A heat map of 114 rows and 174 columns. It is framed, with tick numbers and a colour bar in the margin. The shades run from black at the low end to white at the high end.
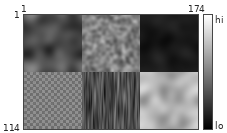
It is made of 2 by 3 panels. Panel 1,1: low, smooth. Panel 1,2: middling, blotchy. Panel 1,3: very low, smooth, faint in contrast. Panel 2,1: middling, checkered. Panel 2,2: low, streaked downward. Panel 2,3: high, smooth.
